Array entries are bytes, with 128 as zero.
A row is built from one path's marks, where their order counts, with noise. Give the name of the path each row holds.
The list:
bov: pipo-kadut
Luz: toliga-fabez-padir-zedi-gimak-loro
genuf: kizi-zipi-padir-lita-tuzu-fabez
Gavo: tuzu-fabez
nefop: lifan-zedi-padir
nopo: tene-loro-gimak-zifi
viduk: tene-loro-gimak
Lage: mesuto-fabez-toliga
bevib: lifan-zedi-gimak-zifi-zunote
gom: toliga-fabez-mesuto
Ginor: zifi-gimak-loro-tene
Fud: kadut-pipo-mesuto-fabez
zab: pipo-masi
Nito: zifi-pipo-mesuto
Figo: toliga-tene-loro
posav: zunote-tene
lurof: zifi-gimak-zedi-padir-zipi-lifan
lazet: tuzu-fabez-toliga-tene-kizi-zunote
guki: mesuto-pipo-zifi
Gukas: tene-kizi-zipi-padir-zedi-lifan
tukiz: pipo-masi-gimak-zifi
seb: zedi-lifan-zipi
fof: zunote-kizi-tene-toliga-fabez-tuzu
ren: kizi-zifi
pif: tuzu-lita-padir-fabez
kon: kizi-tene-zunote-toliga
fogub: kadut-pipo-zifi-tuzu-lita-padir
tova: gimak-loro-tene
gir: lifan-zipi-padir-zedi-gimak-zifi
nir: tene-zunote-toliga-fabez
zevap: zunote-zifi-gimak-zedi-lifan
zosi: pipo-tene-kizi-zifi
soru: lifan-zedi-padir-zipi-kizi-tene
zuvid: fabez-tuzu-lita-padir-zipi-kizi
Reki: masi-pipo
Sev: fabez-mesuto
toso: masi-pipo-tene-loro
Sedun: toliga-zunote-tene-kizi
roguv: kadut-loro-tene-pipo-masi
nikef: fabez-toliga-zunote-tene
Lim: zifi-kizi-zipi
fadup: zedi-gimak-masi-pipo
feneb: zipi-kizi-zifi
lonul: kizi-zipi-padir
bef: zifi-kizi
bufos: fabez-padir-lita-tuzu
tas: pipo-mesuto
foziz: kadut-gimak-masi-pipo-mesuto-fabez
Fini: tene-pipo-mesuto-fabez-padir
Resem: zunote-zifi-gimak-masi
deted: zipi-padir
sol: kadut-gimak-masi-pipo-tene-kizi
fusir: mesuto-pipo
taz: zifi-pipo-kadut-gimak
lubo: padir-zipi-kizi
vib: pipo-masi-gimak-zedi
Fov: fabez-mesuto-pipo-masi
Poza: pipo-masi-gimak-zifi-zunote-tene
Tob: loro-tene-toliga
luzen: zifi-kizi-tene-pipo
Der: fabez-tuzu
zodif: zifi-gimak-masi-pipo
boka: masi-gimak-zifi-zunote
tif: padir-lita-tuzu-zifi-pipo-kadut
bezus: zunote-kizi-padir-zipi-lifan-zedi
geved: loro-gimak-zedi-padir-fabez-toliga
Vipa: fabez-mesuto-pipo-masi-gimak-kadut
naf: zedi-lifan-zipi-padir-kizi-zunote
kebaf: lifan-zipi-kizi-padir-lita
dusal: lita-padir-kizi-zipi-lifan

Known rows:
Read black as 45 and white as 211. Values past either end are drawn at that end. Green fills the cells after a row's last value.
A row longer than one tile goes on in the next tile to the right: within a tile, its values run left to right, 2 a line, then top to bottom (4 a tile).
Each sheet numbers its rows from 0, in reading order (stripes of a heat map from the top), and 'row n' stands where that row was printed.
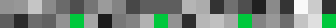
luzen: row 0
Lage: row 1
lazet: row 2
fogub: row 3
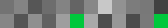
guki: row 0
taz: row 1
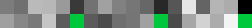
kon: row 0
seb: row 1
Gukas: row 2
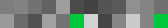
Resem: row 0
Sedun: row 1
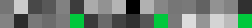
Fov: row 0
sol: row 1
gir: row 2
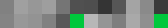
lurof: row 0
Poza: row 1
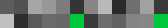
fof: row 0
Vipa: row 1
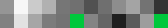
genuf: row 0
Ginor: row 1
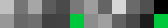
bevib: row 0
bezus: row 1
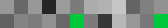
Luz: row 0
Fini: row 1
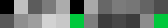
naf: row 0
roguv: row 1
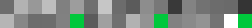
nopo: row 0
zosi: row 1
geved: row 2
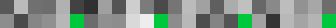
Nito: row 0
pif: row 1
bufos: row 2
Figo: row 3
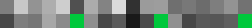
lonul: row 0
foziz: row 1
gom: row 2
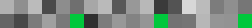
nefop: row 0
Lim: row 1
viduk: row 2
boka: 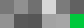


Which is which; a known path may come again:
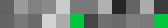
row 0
deted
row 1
Vipa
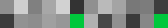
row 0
lonul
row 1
taz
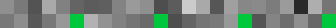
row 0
tukiz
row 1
posav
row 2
toso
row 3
Luz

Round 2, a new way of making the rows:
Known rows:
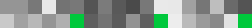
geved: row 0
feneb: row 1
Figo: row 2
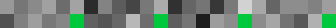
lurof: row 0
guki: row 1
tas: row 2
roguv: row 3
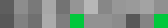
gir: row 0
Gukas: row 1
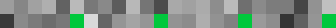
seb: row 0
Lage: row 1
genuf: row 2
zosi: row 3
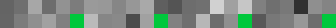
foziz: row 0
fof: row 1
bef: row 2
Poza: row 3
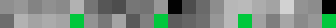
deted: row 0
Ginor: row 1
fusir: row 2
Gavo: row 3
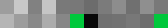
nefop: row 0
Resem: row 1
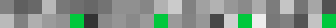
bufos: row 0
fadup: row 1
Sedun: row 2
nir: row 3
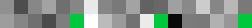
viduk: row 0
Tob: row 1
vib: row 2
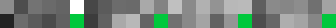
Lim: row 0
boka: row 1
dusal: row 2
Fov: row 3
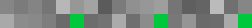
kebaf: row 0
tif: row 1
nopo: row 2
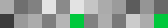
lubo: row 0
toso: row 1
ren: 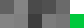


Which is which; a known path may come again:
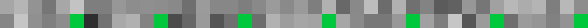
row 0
lonul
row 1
Vipa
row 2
zevap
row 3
deted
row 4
Fud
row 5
tova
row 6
bezus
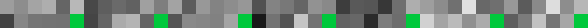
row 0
seb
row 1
boka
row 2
sol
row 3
tukiz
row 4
Nito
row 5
geved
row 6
zuvid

